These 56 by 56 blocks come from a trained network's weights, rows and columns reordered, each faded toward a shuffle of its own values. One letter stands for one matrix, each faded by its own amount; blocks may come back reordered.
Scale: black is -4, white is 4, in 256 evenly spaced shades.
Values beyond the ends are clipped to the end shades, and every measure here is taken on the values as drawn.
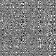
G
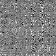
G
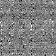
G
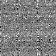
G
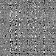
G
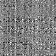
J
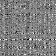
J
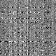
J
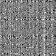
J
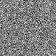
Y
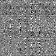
G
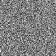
Y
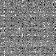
G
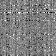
J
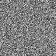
Y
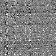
G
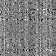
J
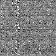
G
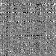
J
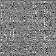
G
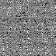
G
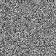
Y
